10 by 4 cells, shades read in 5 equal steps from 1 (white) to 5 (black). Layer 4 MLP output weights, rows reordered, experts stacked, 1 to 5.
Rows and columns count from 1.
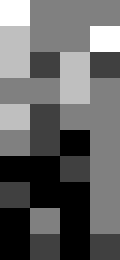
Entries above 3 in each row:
0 0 2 0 1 2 3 3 2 4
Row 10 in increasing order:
4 4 5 5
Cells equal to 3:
16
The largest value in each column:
5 5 5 4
